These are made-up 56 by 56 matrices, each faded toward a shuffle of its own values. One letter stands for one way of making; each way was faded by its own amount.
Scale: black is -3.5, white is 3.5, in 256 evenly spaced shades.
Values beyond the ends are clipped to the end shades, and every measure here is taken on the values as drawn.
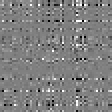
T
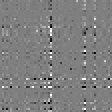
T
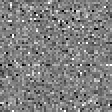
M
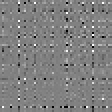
T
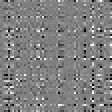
T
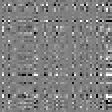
T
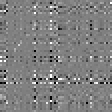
T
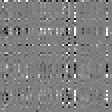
T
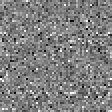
M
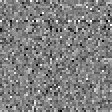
M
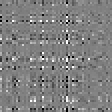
T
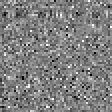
M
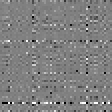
T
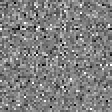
M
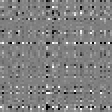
T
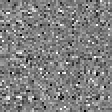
M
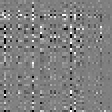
T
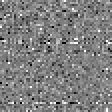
M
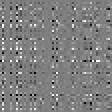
T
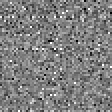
M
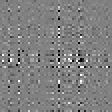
T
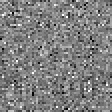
M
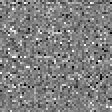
M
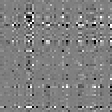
T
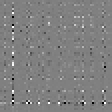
T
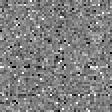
M
